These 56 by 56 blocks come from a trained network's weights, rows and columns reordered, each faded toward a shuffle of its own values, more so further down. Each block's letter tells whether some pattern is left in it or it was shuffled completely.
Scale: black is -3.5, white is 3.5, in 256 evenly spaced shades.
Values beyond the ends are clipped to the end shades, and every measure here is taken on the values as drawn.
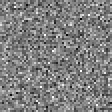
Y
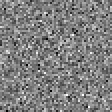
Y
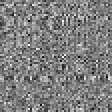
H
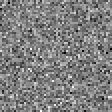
Y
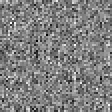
H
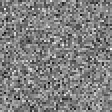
Y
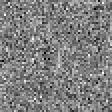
Y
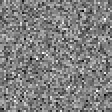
Y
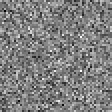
Y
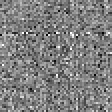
H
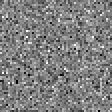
Y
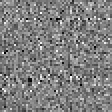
H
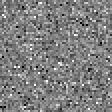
Y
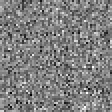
H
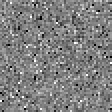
Y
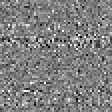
H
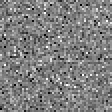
Y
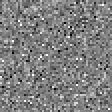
Y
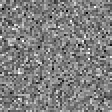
Y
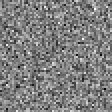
Y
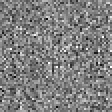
H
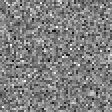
Y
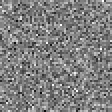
Y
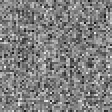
H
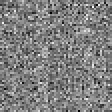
H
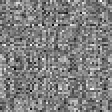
H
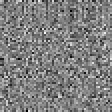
H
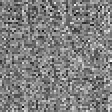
H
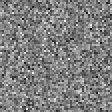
Y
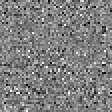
H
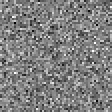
Y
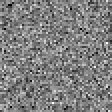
Y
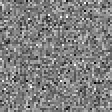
Y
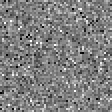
Y
